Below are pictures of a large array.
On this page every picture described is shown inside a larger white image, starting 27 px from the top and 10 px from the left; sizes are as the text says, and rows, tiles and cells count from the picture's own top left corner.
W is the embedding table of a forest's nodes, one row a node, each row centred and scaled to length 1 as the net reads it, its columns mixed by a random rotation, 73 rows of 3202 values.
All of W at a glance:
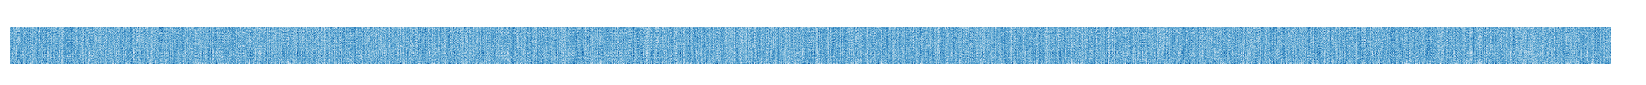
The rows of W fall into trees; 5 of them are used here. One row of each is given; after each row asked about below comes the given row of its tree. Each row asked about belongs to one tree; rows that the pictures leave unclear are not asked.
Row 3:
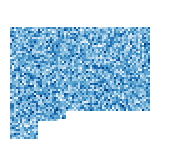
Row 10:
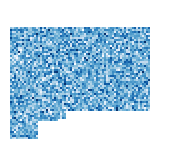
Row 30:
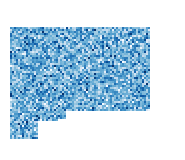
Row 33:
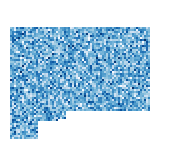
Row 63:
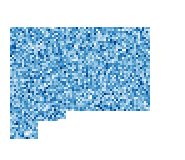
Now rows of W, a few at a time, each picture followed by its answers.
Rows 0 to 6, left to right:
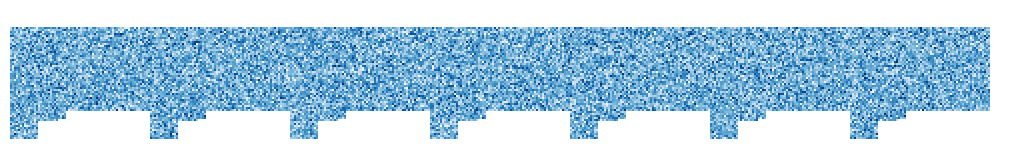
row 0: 3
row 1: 30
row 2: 30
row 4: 30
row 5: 10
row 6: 30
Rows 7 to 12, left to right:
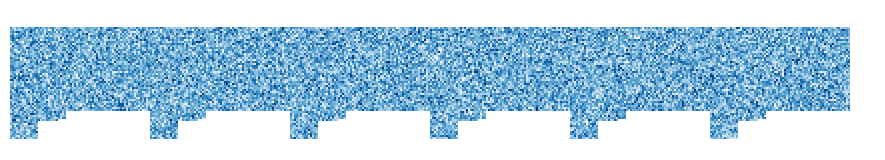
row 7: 33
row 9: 30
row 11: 10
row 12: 33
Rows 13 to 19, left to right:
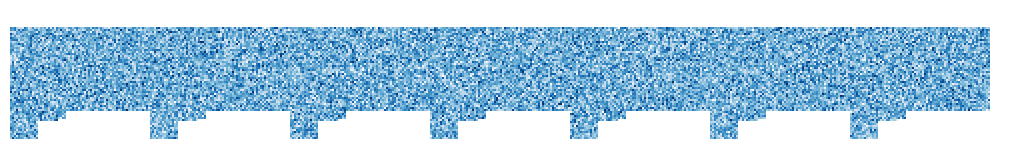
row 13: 10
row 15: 30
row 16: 10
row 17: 33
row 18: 30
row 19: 33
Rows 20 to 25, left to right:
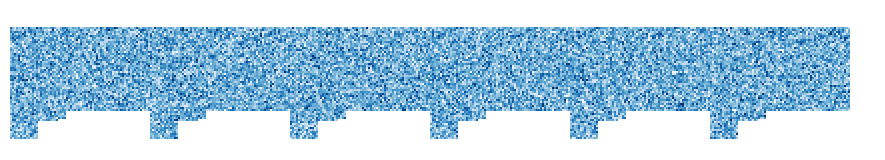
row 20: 33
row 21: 30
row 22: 3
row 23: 33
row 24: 33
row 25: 30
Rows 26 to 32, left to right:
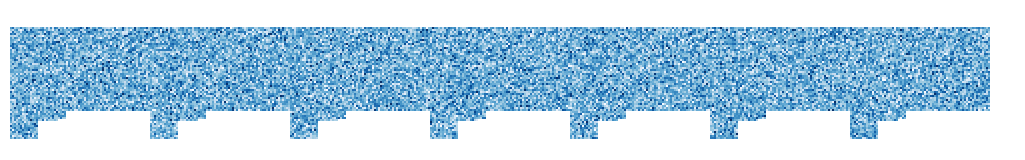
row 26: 30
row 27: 30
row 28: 33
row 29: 3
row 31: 30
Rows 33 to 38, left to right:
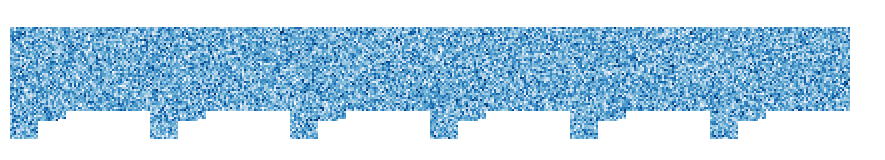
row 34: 33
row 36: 10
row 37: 30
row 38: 10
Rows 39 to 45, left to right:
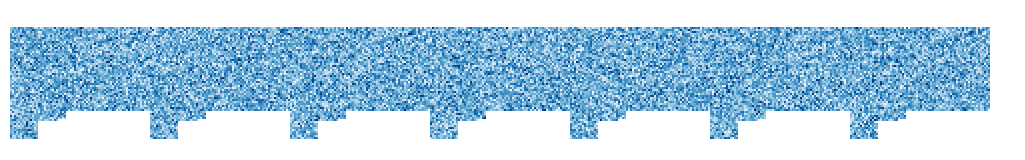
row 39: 30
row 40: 33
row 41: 30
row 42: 3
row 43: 10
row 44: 63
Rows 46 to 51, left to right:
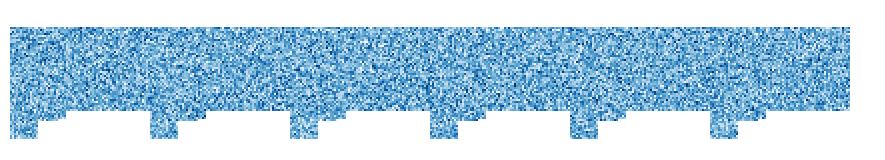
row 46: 30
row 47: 10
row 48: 3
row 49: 10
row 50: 10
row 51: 10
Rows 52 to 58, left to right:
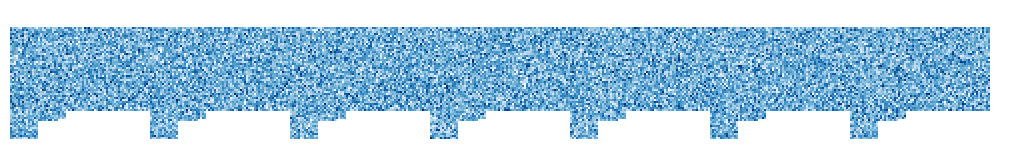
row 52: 10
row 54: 3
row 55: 63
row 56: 10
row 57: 10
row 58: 10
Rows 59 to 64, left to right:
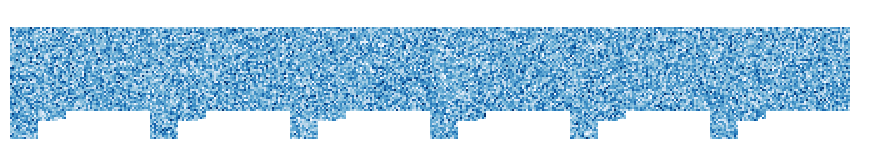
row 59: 33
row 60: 30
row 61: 3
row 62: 10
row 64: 10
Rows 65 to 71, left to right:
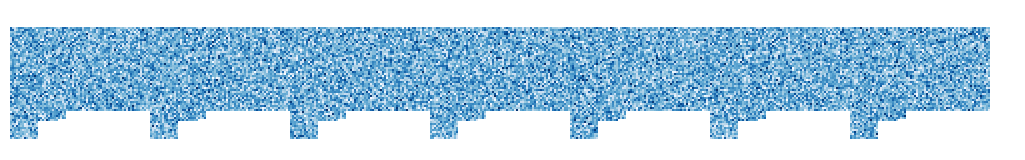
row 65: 33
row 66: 33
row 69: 33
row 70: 33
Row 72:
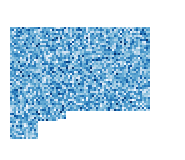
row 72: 33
